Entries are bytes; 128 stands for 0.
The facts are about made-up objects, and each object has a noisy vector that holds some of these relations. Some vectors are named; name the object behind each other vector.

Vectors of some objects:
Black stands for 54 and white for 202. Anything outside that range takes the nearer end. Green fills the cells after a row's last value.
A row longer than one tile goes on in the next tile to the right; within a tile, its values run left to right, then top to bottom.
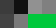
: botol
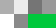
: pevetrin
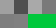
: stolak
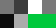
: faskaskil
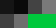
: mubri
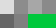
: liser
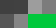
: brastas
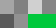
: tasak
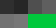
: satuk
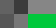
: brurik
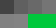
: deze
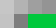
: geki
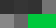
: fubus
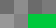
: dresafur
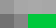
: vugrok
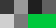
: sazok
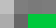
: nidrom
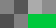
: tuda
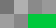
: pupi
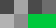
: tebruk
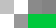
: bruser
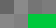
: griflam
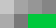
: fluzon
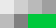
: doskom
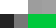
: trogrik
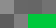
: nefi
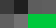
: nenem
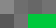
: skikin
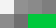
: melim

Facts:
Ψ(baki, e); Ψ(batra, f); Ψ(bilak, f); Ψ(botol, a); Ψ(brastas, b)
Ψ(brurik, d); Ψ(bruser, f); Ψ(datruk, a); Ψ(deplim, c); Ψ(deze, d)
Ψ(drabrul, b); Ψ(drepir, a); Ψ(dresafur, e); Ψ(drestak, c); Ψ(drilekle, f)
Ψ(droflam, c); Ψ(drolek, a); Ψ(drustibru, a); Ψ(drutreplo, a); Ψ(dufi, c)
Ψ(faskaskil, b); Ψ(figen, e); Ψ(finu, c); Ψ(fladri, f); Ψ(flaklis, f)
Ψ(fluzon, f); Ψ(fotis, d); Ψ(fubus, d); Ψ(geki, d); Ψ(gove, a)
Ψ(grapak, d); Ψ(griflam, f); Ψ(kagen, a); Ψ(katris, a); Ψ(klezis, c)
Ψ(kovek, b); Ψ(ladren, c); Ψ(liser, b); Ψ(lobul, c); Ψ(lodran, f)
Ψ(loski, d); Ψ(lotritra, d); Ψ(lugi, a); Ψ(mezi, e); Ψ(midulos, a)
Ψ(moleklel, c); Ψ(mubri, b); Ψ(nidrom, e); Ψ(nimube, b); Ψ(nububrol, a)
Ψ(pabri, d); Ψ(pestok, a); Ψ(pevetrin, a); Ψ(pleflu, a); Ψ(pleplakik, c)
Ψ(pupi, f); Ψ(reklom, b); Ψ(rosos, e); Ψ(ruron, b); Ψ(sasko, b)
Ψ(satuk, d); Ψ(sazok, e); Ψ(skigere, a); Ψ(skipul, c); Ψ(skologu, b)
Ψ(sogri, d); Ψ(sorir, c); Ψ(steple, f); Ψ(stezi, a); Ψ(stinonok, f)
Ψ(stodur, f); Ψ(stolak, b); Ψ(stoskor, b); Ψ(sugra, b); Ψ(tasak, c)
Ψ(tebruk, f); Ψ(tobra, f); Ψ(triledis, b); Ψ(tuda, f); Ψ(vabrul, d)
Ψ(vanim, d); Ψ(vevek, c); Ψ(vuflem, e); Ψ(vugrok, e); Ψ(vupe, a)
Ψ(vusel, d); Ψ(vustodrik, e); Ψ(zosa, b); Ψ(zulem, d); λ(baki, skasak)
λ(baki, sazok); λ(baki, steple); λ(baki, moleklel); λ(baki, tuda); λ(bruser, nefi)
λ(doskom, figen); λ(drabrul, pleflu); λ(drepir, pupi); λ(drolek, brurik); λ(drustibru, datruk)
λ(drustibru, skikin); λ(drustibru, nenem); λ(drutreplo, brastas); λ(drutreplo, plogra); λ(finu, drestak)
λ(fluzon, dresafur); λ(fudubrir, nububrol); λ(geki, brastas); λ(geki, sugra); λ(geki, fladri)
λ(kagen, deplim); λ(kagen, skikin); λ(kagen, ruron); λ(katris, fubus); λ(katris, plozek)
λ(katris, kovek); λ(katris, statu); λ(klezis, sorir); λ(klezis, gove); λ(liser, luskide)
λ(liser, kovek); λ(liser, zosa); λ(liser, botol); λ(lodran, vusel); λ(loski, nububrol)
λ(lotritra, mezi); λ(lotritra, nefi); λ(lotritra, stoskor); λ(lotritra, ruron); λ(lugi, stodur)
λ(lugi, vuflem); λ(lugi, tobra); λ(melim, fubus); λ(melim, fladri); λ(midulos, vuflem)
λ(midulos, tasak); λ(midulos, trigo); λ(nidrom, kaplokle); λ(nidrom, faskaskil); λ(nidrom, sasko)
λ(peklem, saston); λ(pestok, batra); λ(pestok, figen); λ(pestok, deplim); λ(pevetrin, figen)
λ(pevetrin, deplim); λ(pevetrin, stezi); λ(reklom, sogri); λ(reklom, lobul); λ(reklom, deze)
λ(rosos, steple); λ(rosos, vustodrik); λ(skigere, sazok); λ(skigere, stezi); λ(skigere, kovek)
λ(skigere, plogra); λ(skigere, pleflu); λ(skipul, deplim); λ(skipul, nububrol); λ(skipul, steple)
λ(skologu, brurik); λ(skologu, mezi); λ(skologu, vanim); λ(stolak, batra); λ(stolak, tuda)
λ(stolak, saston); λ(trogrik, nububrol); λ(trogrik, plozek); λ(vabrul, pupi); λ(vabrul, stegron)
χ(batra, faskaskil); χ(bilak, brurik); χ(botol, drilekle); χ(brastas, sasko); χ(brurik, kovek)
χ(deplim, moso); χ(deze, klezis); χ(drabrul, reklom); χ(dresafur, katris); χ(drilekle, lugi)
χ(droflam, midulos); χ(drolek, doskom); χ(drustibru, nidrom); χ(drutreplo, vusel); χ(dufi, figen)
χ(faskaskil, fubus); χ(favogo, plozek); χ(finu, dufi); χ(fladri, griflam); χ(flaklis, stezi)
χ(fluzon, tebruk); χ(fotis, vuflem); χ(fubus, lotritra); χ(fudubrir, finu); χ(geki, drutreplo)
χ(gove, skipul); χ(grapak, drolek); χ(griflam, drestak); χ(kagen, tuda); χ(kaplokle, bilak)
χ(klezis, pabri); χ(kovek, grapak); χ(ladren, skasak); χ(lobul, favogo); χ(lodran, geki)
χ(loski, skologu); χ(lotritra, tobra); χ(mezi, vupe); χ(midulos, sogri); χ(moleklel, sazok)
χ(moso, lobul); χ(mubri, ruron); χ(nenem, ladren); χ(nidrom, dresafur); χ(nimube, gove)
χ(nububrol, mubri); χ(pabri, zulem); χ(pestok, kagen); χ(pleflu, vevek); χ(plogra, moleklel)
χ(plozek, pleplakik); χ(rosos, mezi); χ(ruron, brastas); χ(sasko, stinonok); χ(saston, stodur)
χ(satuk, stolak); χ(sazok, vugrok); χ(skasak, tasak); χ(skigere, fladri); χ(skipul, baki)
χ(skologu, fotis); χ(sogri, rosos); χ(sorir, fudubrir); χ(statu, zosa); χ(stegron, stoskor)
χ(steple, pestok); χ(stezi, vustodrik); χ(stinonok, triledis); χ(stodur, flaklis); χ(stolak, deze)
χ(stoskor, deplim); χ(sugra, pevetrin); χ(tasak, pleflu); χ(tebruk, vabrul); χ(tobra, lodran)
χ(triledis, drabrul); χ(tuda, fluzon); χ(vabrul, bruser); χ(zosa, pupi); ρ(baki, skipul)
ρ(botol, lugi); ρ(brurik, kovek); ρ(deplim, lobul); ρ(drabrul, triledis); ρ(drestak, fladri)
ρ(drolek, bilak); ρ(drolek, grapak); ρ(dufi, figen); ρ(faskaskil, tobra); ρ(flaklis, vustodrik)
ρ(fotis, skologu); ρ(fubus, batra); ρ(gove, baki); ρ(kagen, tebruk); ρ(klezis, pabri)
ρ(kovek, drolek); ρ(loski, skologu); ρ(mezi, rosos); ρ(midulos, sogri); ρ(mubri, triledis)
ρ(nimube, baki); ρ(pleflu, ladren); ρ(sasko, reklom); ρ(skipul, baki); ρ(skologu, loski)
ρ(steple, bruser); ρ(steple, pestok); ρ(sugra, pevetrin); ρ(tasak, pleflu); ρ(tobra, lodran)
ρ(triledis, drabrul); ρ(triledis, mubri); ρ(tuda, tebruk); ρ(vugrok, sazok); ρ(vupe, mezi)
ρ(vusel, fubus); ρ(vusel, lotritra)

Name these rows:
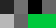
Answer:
lobul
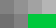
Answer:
vusel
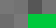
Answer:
vanim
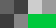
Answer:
gove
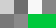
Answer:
midulos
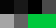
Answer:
batra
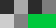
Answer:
pabri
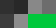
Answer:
stoskor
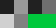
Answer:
grapak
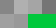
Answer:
mezi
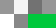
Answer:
lugi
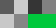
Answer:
vustodrik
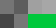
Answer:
fotis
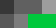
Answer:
triledis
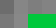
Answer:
favogo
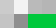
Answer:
katris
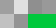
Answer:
reklom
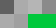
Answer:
pleflu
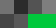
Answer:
deplim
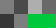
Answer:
steple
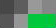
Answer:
zosa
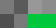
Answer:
flaklis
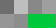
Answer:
zulem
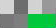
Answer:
kagen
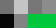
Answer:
nububrol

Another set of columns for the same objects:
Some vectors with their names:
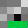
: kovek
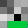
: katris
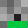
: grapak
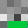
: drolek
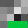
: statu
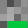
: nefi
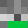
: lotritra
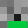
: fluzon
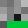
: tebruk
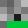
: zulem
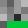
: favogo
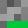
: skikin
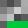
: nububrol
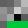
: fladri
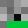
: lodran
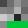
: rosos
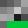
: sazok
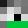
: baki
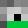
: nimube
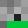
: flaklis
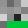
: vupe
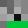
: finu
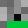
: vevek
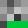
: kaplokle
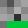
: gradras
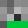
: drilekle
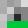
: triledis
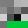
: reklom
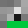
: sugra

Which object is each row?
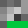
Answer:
steple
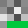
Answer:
loski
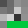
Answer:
fudubrir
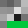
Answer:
botol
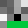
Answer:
drutreplo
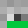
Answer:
mubri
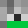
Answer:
midulos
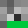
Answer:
satuk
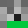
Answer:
nidrom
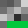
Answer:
stezi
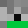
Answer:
klezis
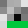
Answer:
drabrul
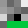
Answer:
vusel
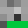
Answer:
faskaskil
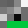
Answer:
plozek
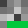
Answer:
stolak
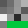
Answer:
doskom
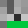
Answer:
lugi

